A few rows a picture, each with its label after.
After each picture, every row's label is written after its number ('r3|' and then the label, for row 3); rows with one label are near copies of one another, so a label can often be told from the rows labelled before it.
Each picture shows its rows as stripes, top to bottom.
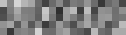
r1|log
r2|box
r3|box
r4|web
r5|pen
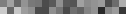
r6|web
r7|log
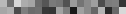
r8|log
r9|web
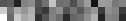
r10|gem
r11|log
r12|log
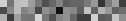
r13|log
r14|box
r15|pen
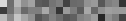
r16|log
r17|box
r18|log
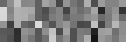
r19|box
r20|log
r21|log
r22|pen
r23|gem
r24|gem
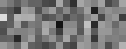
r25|web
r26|gem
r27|log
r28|box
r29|box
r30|gem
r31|web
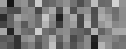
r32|pen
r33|gem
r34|box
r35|box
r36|pen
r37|gem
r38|gem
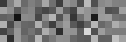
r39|box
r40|web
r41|gem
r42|pen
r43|box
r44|pen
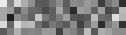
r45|log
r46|web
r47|pen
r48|log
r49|box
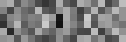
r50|web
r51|pen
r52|box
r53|box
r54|pen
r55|web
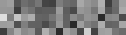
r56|web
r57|web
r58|log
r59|web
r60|box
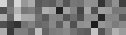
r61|log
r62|box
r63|log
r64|gem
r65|pen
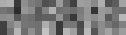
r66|web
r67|gem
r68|web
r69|box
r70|box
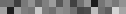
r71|gem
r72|pen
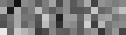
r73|gem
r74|pen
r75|box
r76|box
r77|log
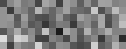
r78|box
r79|pen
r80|web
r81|web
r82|box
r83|log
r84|pen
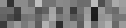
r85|pen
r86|gem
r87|gem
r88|box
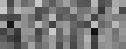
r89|pen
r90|log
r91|gem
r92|pen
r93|gem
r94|gem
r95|gem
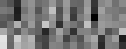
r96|gem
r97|gem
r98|gem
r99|box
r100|web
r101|log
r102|log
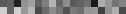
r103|gem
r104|log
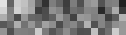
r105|log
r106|log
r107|web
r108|box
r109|pen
